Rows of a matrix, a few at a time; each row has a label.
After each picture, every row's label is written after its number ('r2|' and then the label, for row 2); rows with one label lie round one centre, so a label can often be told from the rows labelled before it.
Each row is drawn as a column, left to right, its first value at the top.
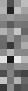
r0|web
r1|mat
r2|web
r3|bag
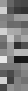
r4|web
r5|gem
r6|mat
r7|mat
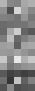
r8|bag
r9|gem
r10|web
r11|bag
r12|bag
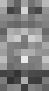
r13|bag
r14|gem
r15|gem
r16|web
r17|gem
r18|gem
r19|bag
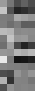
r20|web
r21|gem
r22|mat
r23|mat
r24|mat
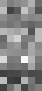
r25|web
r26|gem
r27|gem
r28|web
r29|bag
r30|gem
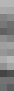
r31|bag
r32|bag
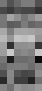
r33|gem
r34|mat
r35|gem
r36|gem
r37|gem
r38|mat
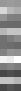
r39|web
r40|web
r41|web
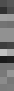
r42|mat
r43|mat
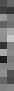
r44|mat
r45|gem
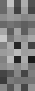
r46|gem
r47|bag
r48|mat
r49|bag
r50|mat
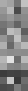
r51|bag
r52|web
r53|gem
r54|bag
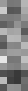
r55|web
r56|gem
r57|gem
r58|bag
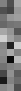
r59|gem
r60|mat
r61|bag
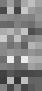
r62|gem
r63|web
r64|gem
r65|web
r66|bag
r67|bag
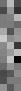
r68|gem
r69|bag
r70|mat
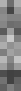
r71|bag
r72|gem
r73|bag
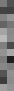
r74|gem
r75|mat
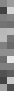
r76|gem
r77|web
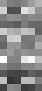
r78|web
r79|gem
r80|gem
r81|web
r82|web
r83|bag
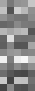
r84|web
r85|gem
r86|web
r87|web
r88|bag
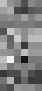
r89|bag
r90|web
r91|gem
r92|mat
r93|gem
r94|gem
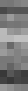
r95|gem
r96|gem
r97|gem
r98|gem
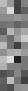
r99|bag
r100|web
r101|mat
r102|gem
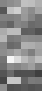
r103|gem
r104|web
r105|web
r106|bag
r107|bag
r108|bag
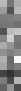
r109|bag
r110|gem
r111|web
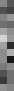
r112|gem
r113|mat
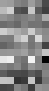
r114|web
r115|web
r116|gem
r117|gem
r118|web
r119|gem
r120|mat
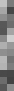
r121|bag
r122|gem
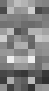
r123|gem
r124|web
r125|bag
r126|bag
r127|web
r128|gem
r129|gem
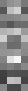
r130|gem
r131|web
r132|web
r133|gem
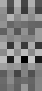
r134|bag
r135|mat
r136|bag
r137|mat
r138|bag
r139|mat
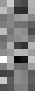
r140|web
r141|bag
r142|mat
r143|mat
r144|bag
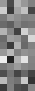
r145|web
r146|mat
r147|bag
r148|web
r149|gem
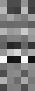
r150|web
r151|mat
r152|mat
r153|web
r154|mat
